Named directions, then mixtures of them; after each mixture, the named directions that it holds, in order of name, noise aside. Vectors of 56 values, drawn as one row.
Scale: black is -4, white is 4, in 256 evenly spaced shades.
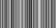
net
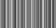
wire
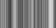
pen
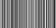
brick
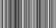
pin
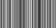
net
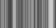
pen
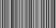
brick, net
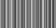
wire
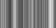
pen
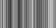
pen, pin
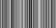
net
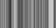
pen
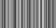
net, wire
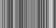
brick, pen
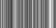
net, pen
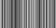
brick, pin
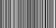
brick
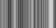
pen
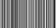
brick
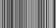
brick, pen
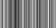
pin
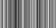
pin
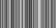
net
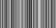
net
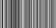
net, pin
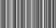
wire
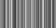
wire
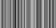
pin, wire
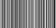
brick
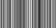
net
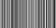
brick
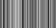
pin
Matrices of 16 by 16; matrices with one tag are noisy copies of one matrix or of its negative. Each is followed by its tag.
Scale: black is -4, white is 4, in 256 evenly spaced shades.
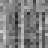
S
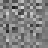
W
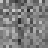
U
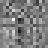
U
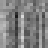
S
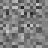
W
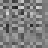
W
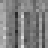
S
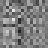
U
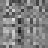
U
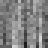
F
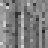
S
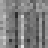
S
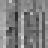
S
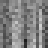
F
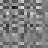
W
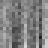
F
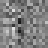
U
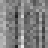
S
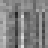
S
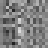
U
